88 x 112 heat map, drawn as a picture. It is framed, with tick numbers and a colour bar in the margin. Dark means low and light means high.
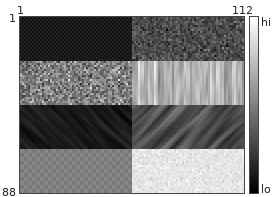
The table splits into 4 rows of 2 panels. Panel 1,1: very low, checkered, faint in contrast. Panel 1,2: low, fine-grained. Panel 2,1: middling, fine-grained, strong in contrast. Panel 2,2: high, streaked downward. Panel 3,1: very low, slanting down to the right, faint in contrast. Panel 3,2: low, slanting up to the right. Panel 4,1: middling, checkered, faint in contrast. Panel 4,2: very high, fine-grained, faint in contrast.
